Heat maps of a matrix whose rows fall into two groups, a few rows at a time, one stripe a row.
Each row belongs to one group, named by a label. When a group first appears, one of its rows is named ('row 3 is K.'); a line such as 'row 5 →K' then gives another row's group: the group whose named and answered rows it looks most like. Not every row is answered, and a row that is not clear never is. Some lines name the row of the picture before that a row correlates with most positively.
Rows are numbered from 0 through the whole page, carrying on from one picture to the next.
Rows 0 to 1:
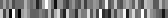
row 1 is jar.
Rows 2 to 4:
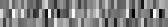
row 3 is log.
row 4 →jar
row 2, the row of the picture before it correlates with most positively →0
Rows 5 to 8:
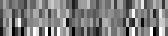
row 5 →jar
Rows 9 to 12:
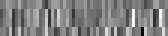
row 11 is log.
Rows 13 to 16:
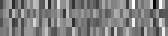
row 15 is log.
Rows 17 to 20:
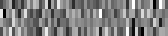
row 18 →jar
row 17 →log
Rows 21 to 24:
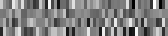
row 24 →jar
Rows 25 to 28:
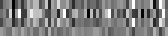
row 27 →log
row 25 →log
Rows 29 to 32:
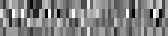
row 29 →jar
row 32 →jar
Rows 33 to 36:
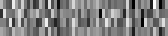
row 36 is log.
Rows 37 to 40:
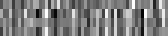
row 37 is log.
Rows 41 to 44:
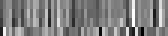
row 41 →log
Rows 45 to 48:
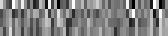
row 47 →jar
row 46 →log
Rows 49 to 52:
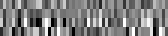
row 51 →jar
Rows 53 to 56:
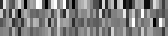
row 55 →log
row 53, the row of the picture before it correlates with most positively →49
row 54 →jar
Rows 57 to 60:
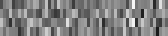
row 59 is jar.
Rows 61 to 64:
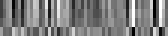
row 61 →log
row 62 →log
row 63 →log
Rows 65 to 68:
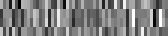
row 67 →log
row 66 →log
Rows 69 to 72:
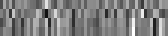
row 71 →log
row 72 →log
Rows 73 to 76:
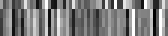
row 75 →log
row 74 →log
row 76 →log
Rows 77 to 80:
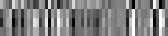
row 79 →log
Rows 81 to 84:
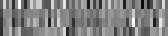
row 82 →log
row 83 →log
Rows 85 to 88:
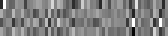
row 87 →log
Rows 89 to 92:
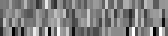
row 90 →jar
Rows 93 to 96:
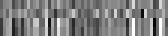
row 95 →log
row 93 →log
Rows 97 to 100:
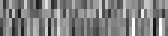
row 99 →log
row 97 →jar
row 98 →jar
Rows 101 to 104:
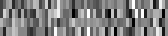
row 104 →jar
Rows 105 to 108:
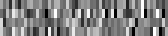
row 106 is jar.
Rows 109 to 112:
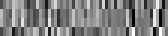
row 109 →jar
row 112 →log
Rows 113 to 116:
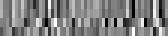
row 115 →jar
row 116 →log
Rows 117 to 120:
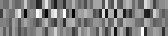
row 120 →jar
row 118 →jar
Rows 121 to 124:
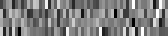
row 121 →log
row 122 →jar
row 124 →jar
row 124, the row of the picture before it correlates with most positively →120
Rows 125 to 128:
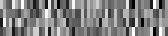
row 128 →log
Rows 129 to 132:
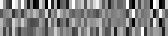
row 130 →log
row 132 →jar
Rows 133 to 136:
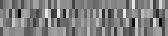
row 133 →log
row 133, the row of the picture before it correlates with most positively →130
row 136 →jar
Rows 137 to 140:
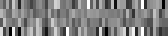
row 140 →jar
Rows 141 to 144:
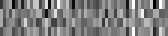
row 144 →log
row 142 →jar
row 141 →log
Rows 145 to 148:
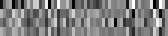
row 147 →jar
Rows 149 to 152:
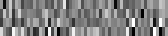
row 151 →log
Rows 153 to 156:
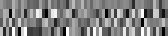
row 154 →jar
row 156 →jar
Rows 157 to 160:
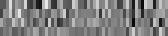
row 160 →log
